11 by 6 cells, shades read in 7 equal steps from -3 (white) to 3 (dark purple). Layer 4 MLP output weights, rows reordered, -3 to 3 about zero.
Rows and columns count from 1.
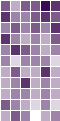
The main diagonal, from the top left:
1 0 0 0 -1 -2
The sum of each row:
7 6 4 1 2 -4 -1 -1 -3 -4 -4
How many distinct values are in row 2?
3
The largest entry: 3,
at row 1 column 5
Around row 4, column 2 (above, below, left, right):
1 2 2 -1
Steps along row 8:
up up down up down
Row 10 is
1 0 -1 -2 0 -2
